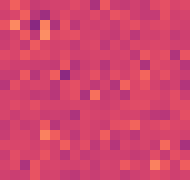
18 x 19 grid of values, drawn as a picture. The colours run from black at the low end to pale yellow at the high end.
The top left is the roughest part. In the top left lies a patch that is rougher than the rest. Fine speckle covers the field. A few values lie far out on both sides of the bulk. No row or column stands out. The halves do not mirror each other. There is no seam.
